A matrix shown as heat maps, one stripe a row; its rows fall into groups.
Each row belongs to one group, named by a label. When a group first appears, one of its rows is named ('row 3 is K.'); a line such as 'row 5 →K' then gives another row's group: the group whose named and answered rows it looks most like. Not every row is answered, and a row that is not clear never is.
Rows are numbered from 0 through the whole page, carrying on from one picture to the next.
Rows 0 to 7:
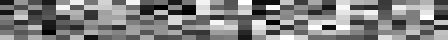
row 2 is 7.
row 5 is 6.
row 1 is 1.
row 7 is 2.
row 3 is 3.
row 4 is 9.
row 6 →9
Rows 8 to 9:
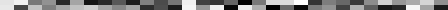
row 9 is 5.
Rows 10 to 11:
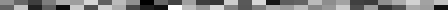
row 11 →3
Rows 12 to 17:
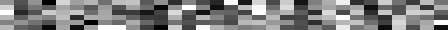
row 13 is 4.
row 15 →1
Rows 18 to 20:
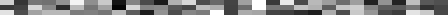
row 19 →6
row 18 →4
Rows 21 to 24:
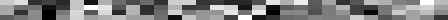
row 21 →3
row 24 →5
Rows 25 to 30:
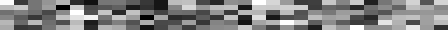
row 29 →2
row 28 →9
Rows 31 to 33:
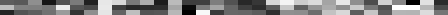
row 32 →1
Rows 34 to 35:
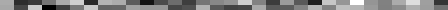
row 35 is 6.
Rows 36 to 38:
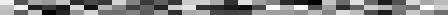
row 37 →3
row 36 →5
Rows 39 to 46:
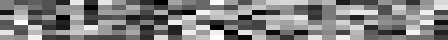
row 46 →6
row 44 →6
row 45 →5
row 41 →7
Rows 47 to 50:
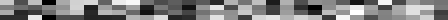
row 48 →7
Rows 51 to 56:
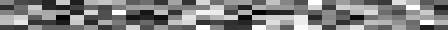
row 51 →1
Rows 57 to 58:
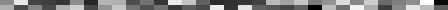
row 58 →5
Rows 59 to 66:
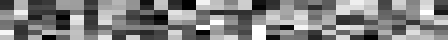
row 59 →7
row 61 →3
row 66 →9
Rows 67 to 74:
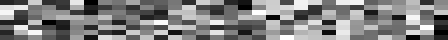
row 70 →4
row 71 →6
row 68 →2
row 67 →6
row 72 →3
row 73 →6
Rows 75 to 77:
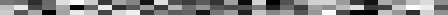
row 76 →1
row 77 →9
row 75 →9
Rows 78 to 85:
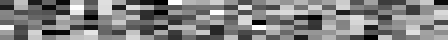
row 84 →6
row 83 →4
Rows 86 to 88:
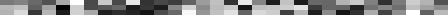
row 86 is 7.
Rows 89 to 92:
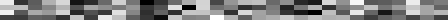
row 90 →1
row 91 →5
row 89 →4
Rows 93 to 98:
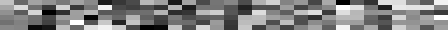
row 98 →1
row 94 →1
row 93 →2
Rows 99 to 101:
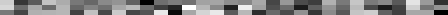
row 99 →4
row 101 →5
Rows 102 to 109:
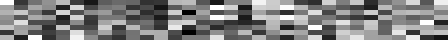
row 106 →3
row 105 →2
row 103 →2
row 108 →7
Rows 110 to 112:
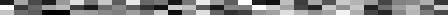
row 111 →4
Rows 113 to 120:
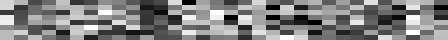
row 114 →4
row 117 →5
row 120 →2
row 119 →2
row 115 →3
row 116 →5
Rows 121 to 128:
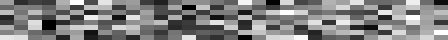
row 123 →2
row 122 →1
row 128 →2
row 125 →6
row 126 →9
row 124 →1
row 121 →4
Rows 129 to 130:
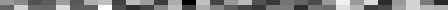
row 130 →1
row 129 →1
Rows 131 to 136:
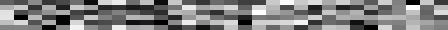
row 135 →2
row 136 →9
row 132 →2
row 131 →3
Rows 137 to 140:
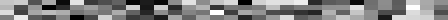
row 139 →5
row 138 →6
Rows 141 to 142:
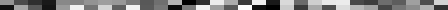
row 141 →9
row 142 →7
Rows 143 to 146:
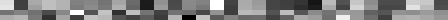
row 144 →5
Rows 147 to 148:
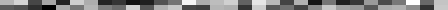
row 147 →2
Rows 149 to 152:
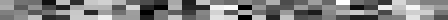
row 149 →1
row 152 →9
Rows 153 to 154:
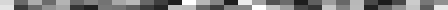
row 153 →5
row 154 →4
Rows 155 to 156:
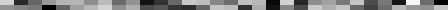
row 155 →4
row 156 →9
